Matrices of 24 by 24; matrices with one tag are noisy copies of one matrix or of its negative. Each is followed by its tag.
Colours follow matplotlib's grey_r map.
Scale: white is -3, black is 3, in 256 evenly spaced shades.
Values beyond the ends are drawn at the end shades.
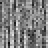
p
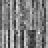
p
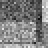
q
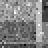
q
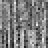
p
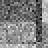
q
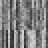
p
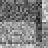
q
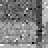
q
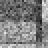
q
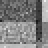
q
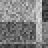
q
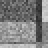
q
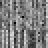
p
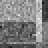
q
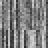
p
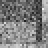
q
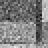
q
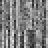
p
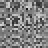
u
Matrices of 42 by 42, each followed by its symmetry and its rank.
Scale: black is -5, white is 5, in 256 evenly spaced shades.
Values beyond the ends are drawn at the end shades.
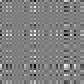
symmetric, rank one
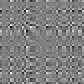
antisymmetric, rank two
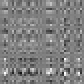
neither, rank two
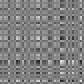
symmetric, rank one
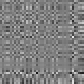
antisymmetric, rank two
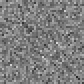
symmetric, full rank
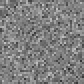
symmetric, full rank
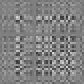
symmetric, rank two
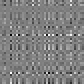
neither, rank two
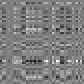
neither, rank two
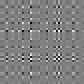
symmetric, rank one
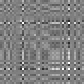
symmetric, rank two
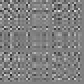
antisymmetric, rank two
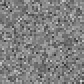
symmetric, full rank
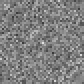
symmetric, full rank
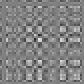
symmetric, rank two
